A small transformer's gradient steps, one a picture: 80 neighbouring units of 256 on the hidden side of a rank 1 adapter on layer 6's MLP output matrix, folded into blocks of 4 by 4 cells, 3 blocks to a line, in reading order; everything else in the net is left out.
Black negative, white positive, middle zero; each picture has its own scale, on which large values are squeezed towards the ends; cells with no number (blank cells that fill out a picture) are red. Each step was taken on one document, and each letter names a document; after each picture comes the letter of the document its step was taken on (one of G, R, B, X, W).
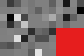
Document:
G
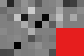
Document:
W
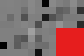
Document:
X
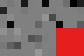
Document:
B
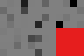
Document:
B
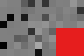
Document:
X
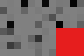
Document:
B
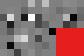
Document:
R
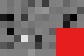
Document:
R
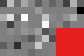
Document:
G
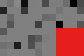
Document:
B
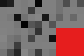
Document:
W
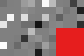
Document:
X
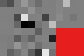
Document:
W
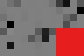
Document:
G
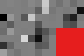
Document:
R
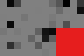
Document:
G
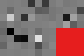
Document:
R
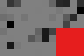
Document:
G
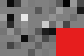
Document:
G
